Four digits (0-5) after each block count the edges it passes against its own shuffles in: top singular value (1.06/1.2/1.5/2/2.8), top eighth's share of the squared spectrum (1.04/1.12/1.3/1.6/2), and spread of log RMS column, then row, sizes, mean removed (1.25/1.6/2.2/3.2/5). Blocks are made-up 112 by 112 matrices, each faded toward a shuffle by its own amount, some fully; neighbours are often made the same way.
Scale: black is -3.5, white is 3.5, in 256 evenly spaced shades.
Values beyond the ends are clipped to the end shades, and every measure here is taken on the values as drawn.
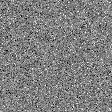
0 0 0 0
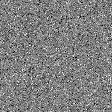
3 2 0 0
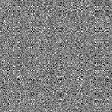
5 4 3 3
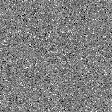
3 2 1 1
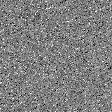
1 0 0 0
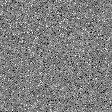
0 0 0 0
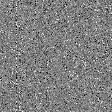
1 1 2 0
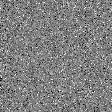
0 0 1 0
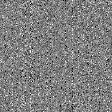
1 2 3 0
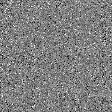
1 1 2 0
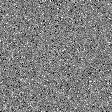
0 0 0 0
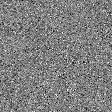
0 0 0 0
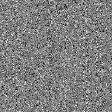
1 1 3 0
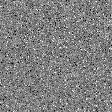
0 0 1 0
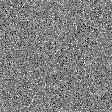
1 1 0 0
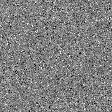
2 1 0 0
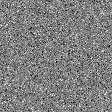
1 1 0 0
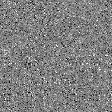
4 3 1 1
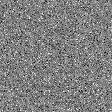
2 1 0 0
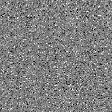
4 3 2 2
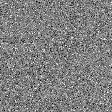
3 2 0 0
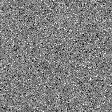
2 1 0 0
